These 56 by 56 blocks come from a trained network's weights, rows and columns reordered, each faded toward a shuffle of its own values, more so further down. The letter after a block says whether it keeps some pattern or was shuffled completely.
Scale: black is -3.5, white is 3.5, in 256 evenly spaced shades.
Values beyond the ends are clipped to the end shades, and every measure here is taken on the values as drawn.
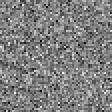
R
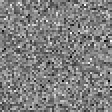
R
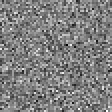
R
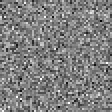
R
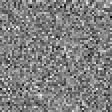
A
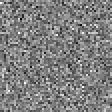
R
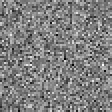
A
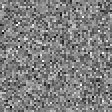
R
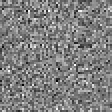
A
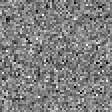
R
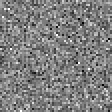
R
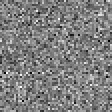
A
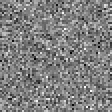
A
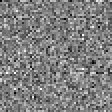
A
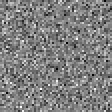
R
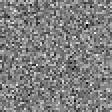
R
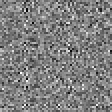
A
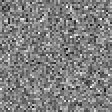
A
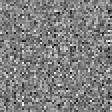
A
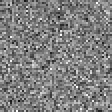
R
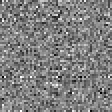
A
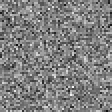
R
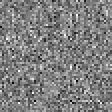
A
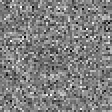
A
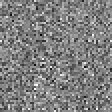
A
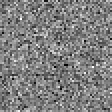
R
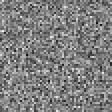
A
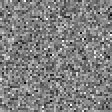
R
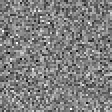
R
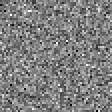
R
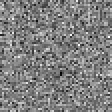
A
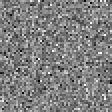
R
